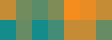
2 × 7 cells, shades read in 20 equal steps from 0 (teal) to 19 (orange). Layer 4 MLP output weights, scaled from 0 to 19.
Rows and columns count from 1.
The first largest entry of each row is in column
5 5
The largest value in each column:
15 8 6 9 19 18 15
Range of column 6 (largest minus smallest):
3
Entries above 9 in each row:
4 2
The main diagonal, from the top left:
15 7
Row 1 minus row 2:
15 1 6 5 4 3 8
